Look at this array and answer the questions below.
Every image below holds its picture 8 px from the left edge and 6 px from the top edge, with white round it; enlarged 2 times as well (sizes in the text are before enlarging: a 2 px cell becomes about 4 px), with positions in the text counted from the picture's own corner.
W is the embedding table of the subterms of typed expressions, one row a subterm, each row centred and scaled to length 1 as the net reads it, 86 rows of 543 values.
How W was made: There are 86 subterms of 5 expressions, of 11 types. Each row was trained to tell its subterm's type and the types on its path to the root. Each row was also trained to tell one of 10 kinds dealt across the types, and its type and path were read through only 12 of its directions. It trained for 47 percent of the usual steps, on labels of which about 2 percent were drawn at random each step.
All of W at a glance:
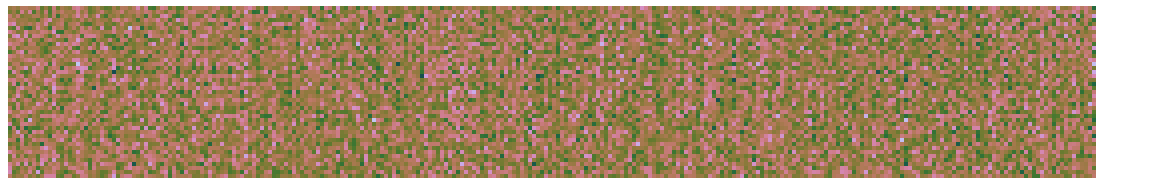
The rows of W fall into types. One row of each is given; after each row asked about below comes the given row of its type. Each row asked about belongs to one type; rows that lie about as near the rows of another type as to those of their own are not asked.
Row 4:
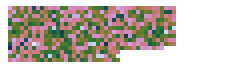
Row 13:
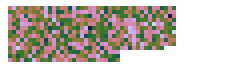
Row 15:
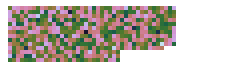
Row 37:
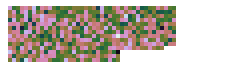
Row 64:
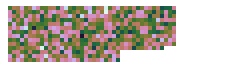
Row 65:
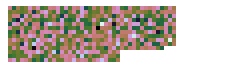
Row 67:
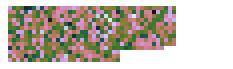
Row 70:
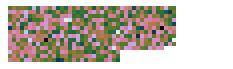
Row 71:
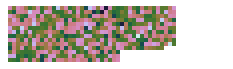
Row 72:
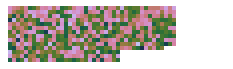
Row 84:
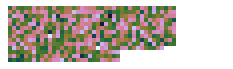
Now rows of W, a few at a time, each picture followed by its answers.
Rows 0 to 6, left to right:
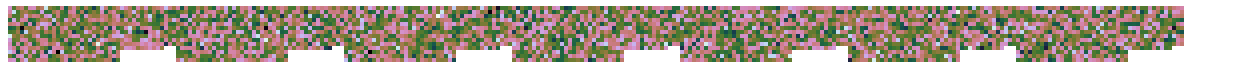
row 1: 65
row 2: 64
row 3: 65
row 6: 72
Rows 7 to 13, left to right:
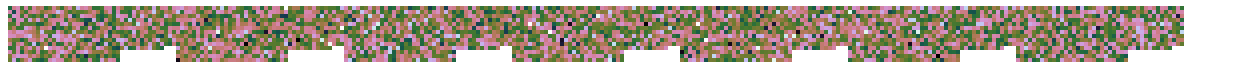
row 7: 70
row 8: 71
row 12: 70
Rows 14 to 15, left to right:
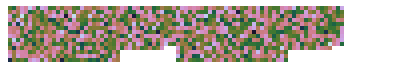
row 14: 15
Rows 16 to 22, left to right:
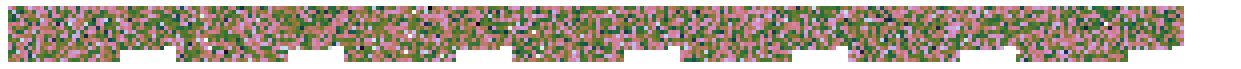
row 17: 71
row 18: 64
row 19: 37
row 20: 84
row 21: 64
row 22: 37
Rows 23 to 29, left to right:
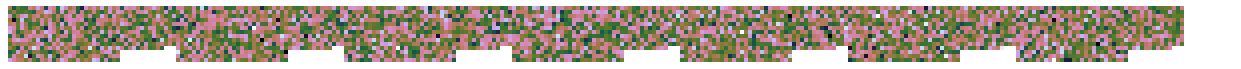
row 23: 4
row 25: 64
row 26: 67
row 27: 70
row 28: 70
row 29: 15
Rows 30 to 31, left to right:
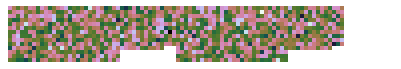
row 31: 67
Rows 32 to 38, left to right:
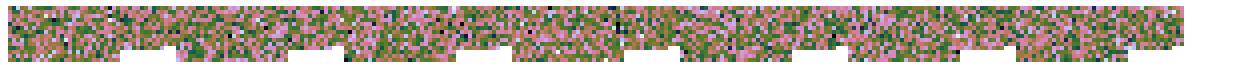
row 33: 64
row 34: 65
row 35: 70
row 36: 72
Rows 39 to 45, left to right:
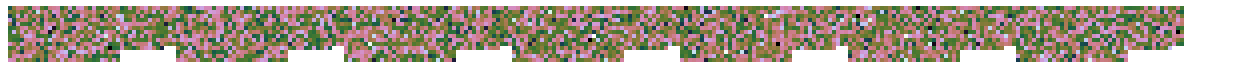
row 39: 84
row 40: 4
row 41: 70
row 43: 65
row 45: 71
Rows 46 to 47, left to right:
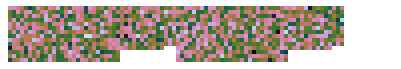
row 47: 15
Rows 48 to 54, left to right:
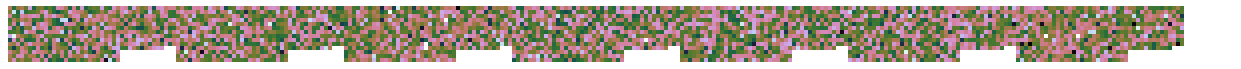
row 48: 37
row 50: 72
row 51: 37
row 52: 65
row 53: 4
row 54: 71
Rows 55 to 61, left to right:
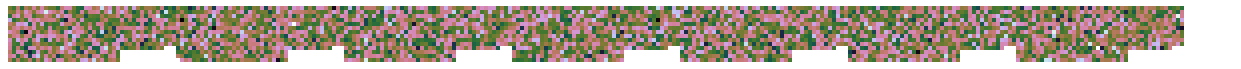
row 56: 4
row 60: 84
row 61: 84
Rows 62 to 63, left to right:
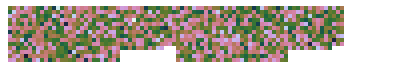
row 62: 15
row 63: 37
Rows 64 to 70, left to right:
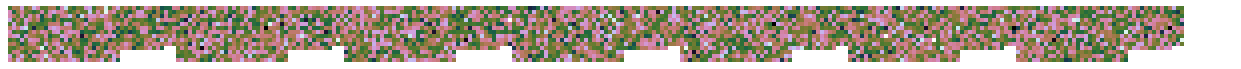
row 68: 84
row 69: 37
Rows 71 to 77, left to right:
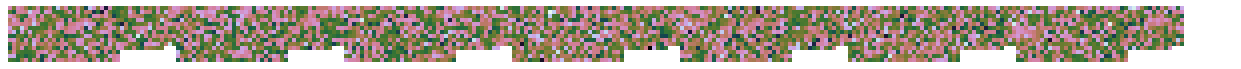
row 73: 4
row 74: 84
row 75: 71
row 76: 65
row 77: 70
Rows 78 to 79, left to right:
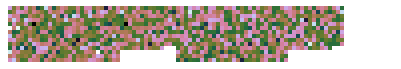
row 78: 71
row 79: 37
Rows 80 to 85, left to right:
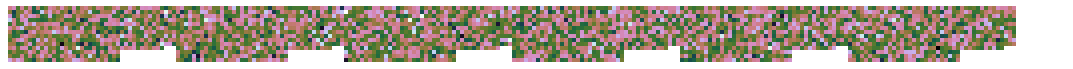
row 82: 72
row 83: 72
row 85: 72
